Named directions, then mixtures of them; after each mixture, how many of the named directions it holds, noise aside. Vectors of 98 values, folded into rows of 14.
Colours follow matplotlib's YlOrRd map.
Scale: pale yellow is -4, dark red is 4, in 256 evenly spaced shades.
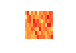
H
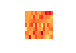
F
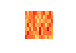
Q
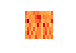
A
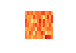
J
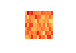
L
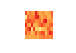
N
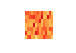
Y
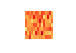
three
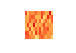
two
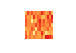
one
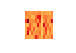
one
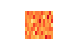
two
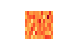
three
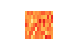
one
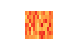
three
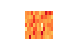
one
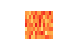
three
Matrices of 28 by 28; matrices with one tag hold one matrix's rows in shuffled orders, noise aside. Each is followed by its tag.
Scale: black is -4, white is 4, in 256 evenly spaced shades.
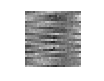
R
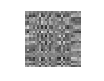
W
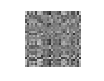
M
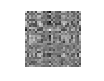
M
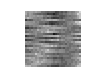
R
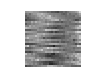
R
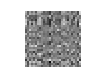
M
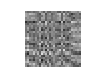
W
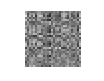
M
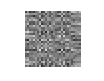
W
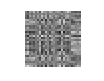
W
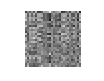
M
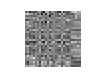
W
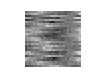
R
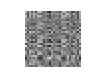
M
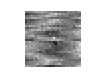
R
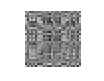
M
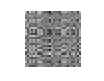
M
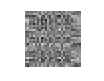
W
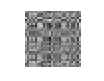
M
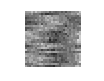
R
